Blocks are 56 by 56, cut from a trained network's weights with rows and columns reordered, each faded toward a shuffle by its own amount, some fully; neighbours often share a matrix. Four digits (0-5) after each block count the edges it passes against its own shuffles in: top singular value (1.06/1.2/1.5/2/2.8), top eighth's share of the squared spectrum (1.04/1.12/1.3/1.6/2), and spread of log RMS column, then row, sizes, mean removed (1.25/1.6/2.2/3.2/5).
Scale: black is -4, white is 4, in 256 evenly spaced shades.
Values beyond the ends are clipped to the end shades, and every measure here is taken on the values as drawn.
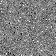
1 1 0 0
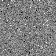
0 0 0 0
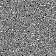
0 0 0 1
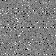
3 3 0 2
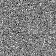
0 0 0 0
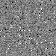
2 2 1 1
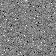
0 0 0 0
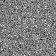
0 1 0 0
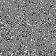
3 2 0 2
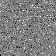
2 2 0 1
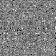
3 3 0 1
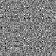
3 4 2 2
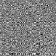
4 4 1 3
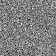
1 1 0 0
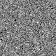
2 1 0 0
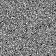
0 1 0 0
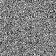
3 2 0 1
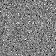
2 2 0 1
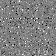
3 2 0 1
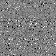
3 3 0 2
